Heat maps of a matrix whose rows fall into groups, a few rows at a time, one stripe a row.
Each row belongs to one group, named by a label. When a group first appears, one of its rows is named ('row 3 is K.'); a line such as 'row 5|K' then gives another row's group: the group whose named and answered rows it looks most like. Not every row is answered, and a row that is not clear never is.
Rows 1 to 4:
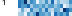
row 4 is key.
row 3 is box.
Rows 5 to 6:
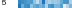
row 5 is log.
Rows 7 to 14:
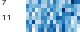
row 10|key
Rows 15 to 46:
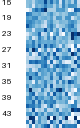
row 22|key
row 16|key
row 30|log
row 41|log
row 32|box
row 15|key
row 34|log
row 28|box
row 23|box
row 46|key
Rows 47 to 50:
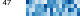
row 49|key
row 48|key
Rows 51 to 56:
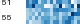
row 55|key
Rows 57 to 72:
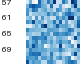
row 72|log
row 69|log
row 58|log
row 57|box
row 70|log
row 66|log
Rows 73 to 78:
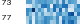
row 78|key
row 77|key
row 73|key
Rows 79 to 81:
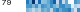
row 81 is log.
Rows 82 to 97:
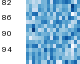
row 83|box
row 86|key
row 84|box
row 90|box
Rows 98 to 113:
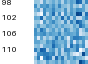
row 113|box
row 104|box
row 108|key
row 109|key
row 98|key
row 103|key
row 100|key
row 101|key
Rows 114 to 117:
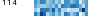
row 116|log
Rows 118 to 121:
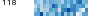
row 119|key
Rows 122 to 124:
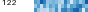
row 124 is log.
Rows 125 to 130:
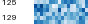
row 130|log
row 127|log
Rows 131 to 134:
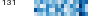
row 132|box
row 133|log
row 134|box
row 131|box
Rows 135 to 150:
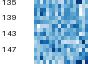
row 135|key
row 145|log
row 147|key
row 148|box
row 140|log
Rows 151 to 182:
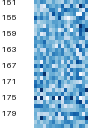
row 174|box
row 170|key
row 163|box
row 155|log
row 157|box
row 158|box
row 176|key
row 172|log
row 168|key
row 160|log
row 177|log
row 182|box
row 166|key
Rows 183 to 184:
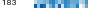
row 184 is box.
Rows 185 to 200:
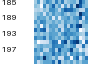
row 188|box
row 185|box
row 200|key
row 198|key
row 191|key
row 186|key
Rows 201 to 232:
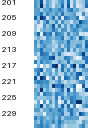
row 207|key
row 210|box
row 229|box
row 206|box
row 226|key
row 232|log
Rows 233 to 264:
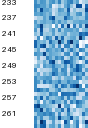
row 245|box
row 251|key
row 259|log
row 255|log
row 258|key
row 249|key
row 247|box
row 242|box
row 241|box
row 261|log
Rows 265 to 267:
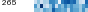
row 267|key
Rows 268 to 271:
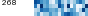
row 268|log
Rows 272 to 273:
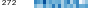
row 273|key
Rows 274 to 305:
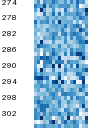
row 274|key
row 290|key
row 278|box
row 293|log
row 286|key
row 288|log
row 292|log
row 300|log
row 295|log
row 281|box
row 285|log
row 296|box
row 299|log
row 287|key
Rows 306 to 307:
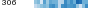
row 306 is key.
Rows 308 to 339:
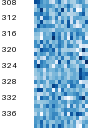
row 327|box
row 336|key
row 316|key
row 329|key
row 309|log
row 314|log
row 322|box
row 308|log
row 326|box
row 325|box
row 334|key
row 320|log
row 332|log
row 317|key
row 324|log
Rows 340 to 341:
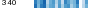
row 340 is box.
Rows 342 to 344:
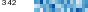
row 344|key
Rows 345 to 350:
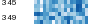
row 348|log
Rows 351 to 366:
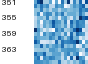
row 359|key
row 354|box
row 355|box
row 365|key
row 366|log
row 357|key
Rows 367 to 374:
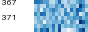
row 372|box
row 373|key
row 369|key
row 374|log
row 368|box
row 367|log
